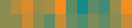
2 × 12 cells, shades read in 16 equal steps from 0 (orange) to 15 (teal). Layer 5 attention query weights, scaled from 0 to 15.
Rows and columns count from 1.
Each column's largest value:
7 7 3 7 10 3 10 15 10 12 7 3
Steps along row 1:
down down up down down up up down up down down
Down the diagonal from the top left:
7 7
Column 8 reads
15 11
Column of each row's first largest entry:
8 8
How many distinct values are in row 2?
6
